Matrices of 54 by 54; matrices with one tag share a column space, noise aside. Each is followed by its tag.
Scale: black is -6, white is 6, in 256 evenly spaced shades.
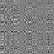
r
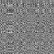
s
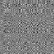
s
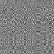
r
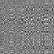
r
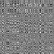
s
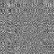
s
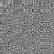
s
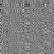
s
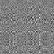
r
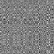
r
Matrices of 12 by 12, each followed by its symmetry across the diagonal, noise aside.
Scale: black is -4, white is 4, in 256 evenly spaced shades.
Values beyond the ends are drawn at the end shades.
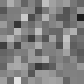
antisymmetric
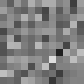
antisymmetric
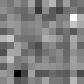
antisymmetric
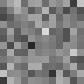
antisymmetric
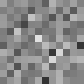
symmetric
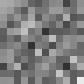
symmetric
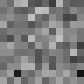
neither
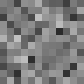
symmetric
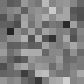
neither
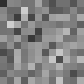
symmetric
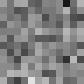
neither
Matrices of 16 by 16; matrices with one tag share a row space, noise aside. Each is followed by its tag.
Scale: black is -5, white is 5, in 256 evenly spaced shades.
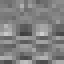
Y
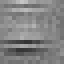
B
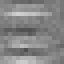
B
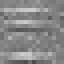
B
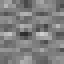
Y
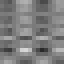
Y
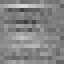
B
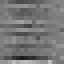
B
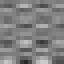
Y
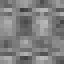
Y
